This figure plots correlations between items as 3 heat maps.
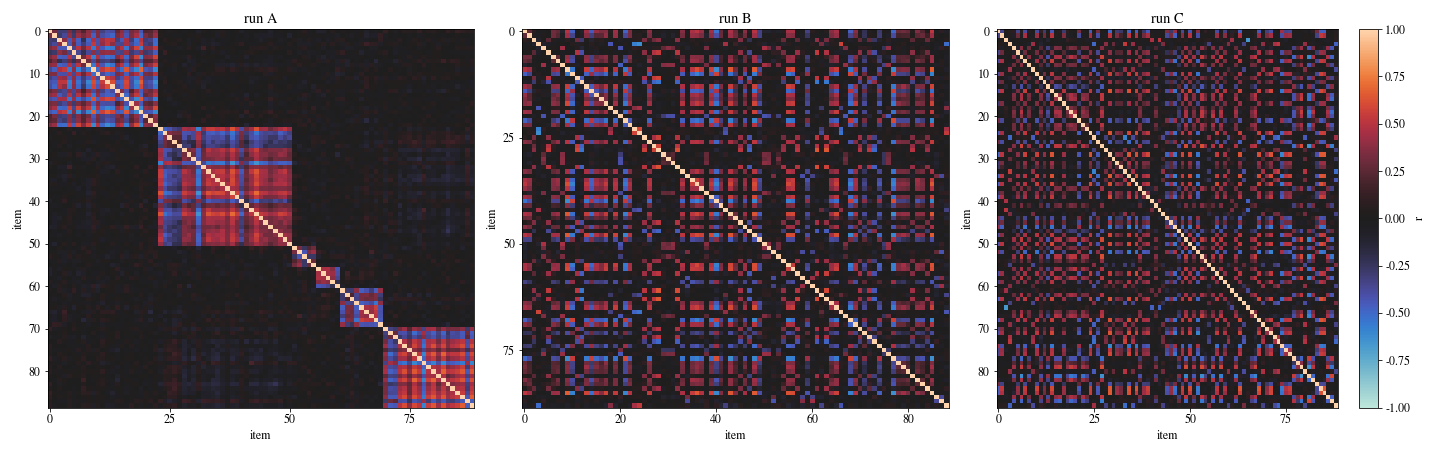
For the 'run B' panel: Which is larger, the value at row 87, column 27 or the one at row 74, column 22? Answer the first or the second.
the first
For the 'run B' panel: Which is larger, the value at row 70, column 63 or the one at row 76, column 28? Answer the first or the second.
the first
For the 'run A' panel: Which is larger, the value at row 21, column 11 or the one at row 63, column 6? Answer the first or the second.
the second
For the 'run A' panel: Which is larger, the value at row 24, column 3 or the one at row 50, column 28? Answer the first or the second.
the second
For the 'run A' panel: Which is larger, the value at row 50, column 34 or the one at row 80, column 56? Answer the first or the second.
the first
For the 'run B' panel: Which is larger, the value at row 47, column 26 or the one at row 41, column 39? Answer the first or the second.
the second
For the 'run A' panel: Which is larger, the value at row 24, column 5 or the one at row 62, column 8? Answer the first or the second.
the first
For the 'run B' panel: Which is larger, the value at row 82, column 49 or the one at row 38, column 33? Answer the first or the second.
the second
